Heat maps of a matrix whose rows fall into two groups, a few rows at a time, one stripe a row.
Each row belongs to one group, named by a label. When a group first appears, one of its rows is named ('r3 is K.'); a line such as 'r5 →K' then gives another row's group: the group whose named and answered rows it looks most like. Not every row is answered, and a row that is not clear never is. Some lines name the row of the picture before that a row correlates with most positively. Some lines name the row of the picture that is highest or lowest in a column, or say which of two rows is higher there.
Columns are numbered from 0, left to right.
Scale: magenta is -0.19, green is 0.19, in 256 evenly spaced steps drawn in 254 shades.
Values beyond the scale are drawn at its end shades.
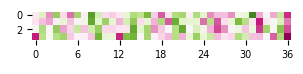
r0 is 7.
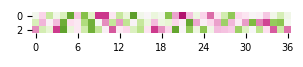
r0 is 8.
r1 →8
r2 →7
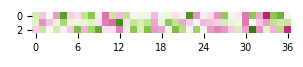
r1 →8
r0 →8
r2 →7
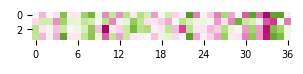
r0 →8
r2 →8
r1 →7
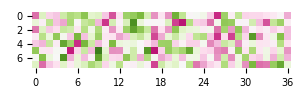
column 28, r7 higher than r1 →No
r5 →7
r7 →8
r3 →7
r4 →8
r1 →8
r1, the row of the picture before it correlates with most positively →2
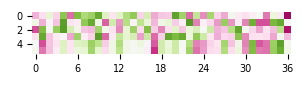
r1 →8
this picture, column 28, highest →2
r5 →8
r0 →7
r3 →7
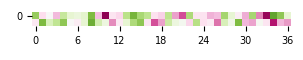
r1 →7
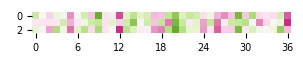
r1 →7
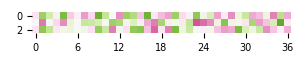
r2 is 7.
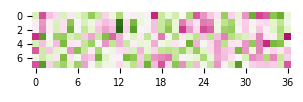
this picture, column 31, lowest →6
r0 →8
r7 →7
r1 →8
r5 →7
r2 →8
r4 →8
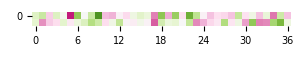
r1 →8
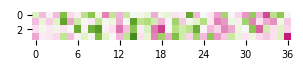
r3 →7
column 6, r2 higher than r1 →Yes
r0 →8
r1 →7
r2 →7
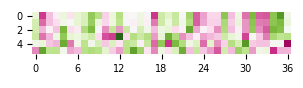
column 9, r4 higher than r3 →Yes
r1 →8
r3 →8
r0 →8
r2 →8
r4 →7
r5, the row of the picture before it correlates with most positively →3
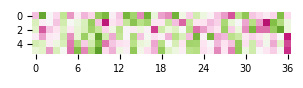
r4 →7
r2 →8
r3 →7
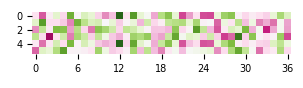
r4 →8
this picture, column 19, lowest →2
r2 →7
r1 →7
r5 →7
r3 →7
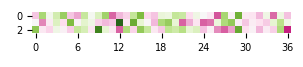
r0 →7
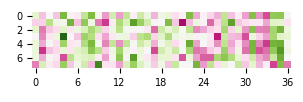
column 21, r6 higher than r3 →No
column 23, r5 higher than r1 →No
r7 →7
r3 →8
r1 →8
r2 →8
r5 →8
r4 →8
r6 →8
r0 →8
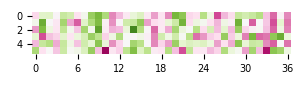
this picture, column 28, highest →5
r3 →8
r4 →7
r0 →7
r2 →7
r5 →8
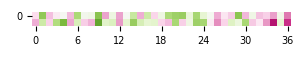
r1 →7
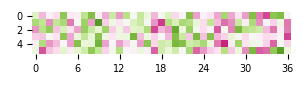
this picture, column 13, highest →0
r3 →7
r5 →8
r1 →7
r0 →8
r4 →7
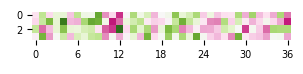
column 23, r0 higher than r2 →Yes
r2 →8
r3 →7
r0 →7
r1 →7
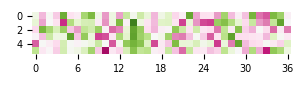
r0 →8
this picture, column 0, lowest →4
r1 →8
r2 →7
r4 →7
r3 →8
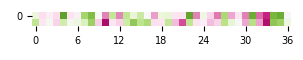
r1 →8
